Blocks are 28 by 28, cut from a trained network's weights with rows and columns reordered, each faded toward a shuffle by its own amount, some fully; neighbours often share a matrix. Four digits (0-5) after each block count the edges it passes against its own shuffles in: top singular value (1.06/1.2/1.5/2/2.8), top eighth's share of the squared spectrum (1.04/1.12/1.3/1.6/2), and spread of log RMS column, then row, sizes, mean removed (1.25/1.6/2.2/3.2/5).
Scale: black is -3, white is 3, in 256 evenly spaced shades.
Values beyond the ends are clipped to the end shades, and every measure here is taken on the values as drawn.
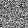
1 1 0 0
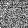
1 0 0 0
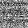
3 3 0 1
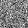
0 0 0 0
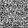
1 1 0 0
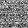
2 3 0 0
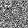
2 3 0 0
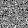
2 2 0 0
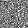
2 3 1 0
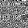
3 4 1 2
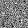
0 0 0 0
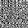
3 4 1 2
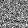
0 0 0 0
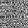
3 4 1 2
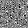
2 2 0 0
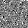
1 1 0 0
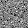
0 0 0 0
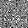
2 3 1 1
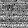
3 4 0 1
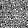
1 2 0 0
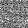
1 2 0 0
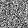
0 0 0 0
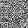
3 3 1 0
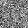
1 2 0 0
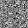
2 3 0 2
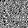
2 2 0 0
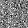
1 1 0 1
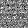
2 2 0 0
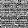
3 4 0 1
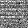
3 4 0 1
